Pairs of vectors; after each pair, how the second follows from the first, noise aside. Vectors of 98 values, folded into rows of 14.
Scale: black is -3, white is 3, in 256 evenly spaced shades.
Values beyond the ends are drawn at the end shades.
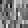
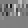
partly zeroed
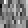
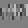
partly zeroed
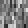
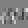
partly zeroed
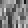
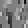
partly zeroed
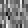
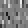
partly zeroed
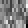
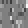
partly zeroed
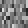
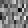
reversed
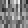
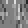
partly zeroed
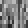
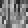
reversed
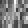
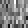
sign-scrambled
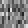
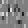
partly zeroed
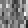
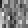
reversed
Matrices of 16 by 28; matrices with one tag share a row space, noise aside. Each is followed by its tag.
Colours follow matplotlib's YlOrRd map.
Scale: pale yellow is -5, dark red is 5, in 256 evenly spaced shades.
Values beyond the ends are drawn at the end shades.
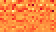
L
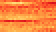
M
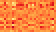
L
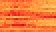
M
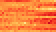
M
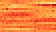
M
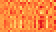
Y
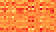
L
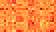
L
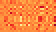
Y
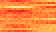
M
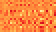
Y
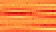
M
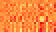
Y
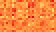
L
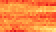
M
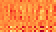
Y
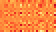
Y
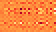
Y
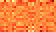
L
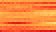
M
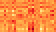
L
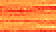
M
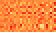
Y
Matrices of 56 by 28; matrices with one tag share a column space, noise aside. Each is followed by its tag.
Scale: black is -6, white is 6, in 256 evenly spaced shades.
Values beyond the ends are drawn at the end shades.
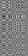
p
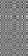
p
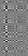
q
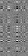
q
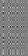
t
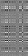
q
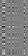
t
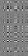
q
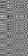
p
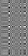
t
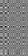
t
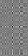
t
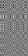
p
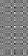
t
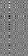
p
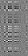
q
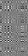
q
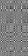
q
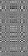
q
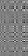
q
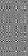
q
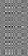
t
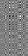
p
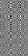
p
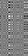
p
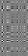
q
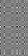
t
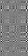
q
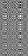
p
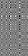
p
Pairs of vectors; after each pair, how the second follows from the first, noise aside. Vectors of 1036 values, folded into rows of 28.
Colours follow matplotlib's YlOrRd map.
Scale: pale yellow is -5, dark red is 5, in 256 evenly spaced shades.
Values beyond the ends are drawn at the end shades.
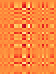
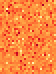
shuffled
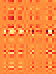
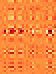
negated
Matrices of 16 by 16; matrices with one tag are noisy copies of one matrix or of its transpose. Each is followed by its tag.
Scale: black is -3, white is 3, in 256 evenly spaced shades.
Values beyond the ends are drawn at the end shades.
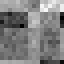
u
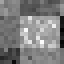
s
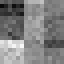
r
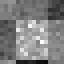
s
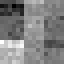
r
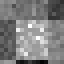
s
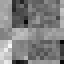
u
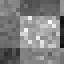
s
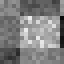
s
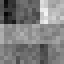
r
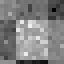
s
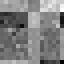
u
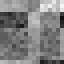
u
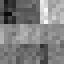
r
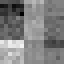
r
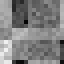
u
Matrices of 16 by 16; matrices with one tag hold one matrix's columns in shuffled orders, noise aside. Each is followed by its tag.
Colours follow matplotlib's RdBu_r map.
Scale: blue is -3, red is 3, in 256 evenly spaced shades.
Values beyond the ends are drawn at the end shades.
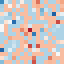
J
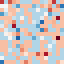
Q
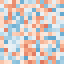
Q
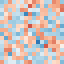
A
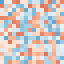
Q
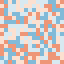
J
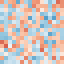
A
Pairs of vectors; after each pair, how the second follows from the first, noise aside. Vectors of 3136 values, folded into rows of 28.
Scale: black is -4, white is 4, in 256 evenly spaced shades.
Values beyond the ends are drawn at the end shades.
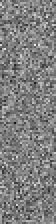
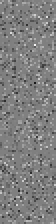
partly zeroed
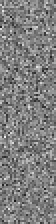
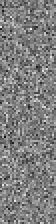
negated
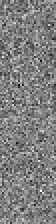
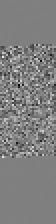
partly zeroed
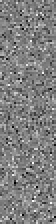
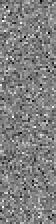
wrapped around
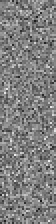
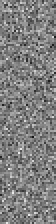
wrapped around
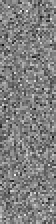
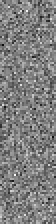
copied
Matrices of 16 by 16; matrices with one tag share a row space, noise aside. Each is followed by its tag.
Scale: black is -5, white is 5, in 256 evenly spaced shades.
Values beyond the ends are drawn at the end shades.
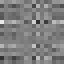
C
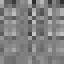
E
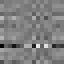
C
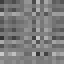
C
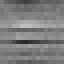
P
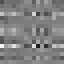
C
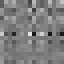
E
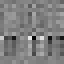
E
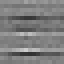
P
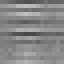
P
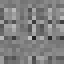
E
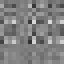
E
